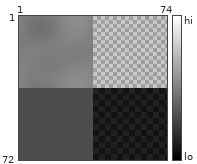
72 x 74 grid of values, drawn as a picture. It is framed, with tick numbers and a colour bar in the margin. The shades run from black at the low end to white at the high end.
The table splits into 2 rows of 2 panels. Panel 1,1: middling, smooth, faint in contrast. Panel 1,2: high, checkered. Panel 2,1: low, flat. Panel 2,2: very low, checkered, faint in contrast.
